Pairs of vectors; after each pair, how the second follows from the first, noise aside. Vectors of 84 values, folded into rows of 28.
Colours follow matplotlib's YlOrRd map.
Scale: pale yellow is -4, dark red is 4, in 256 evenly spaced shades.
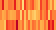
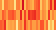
negated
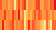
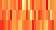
shuffled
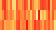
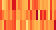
negated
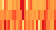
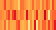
shuffled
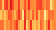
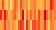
negated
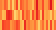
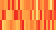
negated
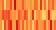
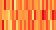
negated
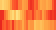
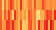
shuffled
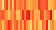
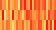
shuffled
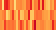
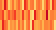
shuffled
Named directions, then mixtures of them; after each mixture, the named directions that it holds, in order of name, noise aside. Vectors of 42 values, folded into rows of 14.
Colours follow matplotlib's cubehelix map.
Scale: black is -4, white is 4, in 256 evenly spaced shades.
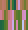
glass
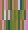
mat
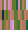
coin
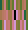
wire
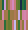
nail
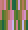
coin, glass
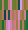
mat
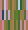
coin, mat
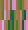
glass, mat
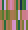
coin, nail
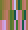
glass, wire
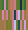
nail, wire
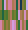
coin, nail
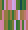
glass, nail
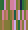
nail, wire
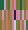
nail, wire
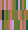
coin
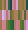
coin, mat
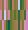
mat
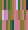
coin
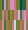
nail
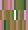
nail, wire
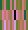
wire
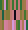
coin, wire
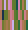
coin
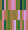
nail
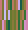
mat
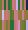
coin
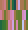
glass
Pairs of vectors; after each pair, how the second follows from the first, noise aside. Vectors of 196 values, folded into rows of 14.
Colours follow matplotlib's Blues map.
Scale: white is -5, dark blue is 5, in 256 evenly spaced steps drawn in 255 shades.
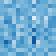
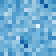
shuffled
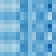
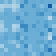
partly zeroed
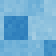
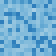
shuffled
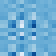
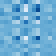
wrapped around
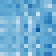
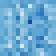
wrapped around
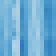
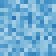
shuffled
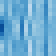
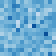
shuffled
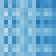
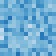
shuffled
